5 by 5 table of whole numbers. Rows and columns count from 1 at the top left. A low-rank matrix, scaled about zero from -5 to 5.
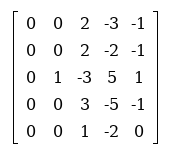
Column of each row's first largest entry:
3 3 4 3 3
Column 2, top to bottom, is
0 0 1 0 0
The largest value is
5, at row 3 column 4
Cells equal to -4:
0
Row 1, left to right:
0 0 2 -3 -1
